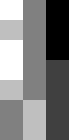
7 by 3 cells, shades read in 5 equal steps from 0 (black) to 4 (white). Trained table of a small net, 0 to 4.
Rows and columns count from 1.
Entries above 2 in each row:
1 1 1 1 1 1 1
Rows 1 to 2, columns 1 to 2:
4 2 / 3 2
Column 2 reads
2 2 2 2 2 3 3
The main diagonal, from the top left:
4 2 0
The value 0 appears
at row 1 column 3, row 2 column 3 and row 3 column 3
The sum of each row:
6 5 6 7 6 6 6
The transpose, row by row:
4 3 4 4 3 2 2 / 2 2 2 2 2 3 3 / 0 0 0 1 1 1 1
